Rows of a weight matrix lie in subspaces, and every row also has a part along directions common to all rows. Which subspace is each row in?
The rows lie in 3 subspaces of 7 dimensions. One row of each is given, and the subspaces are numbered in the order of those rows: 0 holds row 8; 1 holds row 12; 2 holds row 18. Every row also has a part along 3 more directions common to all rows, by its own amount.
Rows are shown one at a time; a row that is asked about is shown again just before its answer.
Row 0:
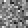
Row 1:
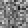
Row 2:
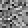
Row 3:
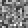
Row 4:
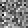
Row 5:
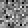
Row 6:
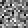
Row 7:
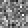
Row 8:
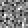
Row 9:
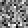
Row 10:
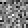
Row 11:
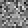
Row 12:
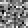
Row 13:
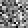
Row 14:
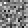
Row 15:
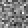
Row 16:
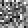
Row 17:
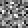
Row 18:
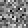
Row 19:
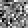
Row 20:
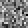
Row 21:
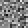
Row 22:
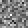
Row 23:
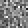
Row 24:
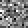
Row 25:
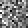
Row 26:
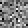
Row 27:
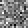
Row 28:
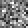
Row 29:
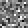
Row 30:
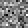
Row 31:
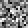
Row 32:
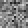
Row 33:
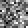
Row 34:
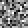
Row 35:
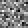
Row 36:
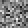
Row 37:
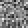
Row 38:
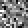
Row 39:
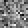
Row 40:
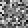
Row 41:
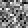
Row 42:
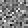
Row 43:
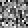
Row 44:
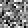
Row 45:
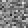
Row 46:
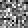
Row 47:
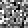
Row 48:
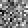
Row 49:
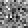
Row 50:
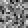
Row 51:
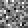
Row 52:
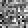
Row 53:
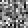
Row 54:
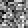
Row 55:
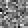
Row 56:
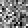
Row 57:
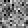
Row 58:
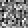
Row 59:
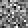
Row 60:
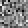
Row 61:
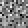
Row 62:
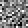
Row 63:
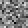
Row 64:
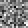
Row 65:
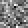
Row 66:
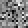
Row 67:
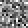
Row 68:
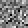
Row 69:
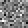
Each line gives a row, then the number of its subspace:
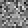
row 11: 2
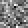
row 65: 2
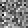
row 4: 0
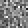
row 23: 2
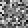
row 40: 1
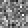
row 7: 2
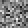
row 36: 1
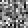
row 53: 2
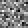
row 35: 0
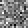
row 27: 2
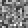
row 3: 0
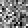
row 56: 1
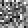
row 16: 2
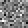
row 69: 1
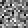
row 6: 0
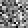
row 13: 2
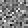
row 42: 1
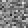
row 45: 0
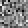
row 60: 0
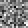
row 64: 1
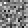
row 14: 0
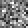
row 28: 1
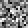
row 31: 2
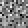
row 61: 1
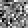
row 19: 0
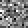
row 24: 2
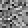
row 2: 1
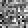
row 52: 0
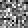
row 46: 1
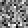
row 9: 2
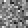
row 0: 1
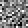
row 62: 1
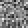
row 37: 0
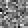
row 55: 2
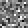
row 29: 0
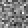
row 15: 0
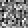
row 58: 0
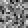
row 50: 1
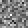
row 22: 1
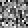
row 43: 0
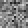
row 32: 0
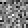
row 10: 1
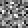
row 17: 1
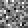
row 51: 2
